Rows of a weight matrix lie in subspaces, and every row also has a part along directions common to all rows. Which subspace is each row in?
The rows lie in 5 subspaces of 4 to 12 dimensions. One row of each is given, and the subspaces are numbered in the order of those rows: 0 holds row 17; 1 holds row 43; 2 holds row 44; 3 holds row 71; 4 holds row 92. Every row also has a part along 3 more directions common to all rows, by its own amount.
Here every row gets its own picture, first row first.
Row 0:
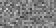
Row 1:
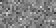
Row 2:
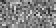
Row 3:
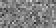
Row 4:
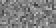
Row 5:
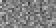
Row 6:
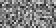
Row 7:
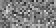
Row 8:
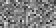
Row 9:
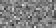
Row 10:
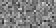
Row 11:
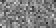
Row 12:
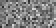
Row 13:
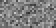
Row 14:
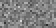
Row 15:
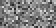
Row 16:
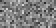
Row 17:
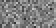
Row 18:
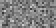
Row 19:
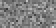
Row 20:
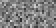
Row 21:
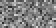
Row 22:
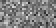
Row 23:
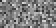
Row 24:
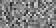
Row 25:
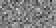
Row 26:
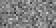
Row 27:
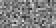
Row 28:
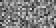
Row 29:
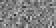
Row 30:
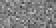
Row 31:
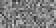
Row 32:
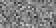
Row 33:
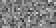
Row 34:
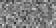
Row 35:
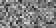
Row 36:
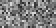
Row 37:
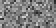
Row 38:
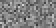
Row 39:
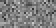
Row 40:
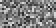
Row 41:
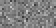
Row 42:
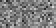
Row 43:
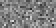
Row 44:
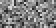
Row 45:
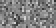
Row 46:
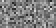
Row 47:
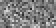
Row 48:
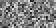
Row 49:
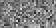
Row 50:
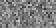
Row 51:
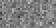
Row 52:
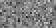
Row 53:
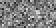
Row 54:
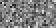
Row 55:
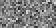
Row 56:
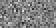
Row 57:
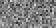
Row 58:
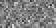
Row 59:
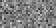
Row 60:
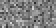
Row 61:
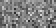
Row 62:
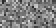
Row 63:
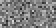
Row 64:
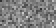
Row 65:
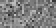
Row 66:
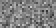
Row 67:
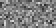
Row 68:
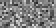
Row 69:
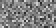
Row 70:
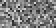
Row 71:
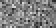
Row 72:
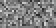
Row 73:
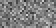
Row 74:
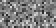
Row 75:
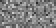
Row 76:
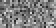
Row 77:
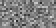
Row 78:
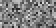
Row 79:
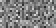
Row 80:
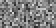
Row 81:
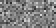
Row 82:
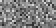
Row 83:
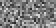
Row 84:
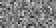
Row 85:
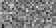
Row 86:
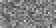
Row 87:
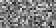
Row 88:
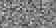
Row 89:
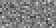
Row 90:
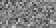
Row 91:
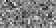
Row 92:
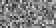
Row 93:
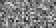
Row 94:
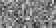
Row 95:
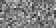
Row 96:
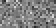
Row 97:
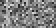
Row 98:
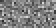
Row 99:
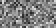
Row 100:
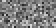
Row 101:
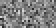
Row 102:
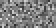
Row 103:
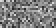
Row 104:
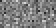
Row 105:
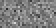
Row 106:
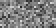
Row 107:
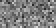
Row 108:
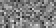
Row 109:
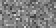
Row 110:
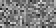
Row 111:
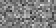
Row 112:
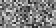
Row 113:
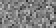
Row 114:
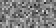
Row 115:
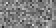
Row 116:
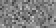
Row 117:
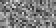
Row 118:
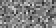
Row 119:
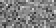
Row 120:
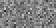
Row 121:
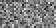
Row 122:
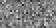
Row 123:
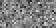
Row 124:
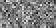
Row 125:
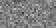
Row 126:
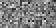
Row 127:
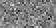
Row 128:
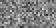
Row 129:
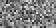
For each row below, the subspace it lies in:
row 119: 0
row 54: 3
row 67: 1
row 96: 4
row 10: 0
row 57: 2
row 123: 1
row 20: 3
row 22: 3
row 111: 0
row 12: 0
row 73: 2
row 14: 1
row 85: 2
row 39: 0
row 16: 1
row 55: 2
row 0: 1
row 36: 2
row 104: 3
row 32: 0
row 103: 4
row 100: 3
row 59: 2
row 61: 2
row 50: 0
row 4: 4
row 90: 2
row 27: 0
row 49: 2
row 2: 4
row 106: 1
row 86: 2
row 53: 4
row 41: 2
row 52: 1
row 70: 1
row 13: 1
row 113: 0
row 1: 4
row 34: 1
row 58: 4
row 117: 2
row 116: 2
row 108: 1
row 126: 3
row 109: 2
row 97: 2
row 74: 3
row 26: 2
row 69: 2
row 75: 2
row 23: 3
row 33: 4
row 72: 1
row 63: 0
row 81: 4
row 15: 2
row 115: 2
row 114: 3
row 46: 4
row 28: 2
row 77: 3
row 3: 1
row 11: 4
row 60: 2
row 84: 4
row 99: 4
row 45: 0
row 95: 4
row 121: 4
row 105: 1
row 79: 2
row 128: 0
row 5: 3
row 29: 2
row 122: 1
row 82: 0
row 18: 3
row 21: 2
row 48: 4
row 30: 2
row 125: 4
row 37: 4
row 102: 2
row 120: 2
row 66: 3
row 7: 2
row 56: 4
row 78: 4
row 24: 2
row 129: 1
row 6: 1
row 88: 3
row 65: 2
